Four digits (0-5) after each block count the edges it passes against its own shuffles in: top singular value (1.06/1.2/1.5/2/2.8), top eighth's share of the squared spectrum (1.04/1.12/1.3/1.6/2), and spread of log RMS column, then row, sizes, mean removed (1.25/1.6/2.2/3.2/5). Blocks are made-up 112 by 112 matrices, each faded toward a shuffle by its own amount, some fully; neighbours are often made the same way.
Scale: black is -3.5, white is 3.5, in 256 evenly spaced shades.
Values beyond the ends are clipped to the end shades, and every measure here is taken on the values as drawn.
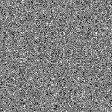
4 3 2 1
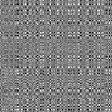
5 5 4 4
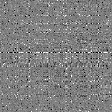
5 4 2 3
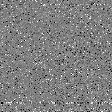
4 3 1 2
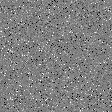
1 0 0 0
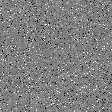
2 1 0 0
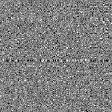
4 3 2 2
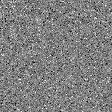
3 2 0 0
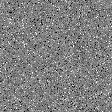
3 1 0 0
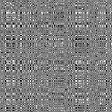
5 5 4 4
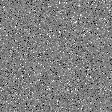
0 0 0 0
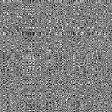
5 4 3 3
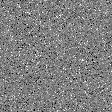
1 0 0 0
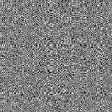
5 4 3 3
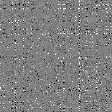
4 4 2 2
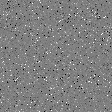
2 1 0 0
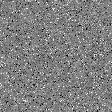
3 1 0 0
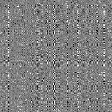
5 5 4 3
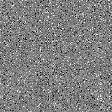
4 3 2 1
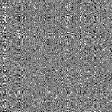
5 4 3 3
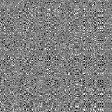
5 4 3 3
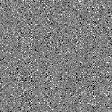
4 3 3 2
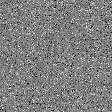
2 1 0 0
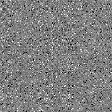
4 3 2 1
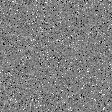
1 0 0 0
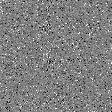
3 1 1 0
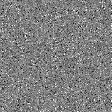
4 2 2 0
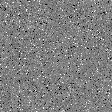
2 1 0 0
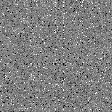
3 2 1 0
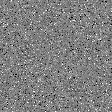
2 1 0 0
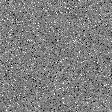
0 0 0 0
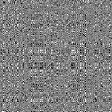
5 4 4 3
